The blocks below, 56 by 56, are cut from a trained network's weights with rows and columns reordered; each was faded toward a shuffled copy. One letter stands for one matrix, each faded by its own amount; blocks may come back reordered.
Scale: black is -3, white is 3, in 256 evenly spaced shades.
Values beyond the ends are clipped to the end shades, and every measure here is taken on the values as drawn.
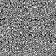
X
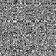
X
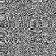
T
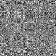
X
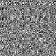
T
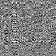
T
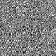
X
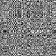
T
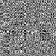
T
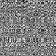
T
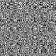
T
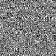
X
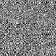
X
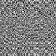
T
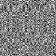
T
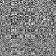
T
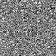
X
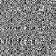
T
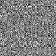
T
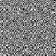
T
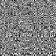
T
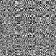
T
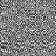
T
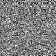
X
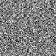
X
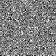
X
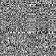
T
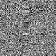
X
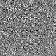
X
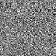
X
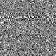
X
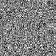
X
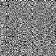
T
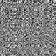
T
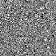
X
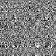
T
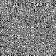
X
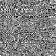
X
